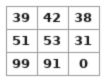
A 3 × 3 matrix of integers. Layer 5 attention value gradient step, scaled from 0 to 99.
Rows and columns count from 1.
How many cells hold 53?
1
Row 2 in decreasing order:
53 51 31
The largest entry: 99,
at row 3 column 1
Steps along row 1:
up down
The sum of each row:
119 135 190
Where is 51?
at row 2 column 1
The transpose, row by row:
39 51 99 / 42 53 91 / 38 31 0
